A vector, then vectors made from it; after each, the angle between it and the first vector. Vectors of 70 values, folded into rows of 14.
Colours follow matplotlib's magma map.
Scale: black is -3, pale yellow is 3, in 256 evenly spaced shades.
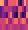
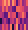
orthogonal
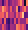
partly opposed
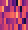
partly opposed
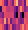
partly aligned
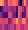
nearly parallel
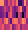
nearly parallel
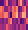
nearly opposite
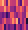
partly aligned
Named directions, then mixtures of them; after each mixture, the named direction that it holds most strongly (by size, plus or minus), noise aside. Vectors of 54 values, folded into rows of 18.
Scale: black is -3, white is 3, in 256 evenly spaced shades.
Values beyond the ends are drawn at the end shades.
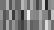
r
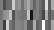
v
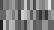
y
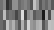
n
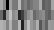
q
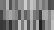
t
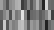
r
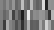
r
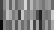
t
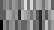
y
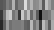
y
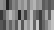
t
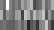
n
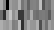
q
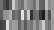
v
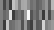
v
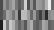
y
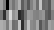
q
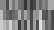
t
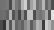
r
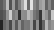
t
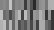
t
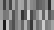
v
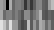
t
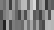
t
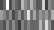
r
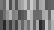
t
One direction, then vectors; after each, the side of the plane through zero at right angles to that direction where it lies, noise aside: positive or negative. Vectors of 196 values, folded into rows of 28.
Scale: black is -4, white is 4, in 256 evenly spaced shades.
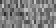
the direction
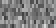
positive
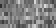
positive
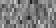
negative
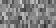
negative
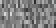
negative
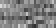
negative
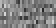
negative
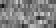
negative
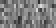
positive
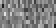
negative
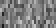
positive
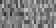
positive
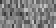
positive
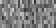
negative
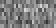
positive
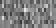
positive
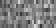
positive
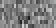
positive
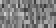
negative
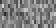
positive
